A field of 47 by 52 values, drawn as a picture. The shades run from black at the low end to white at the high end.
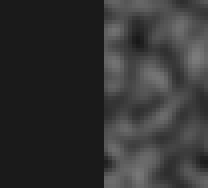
It is made of 1 by 2 panels. Panel 1,1: very low, flat. Panel 1,2: low, blotchy.
